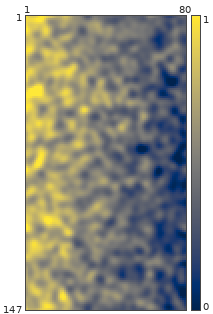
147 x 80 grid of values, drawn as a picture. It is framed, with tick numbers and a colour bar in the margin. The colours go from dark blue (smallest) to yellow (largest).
Slope: up to the left. Stripes: none. Lone odd cells: none. Odd rows or columns: none. Ninth with the highest average: top left. Grain: blotchy. Average level on the scale: 50%.
